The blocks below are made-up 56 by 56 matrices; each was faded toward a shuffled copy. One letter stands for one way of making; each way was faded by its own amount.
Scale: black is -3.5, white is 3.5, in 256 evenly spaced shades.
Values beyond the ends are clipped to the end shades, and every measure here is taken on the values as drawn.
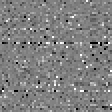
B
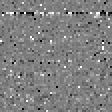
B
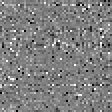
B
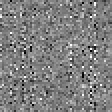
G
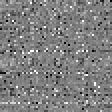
B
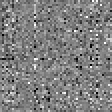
G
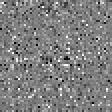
B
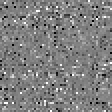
B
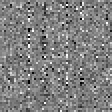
G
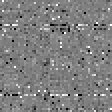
B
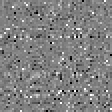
B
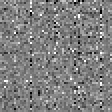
G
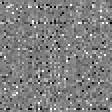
B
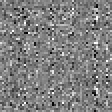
G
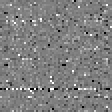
B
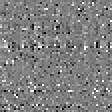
B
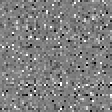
B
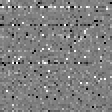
B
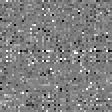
B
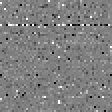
B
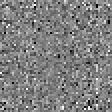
G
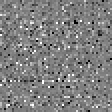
B
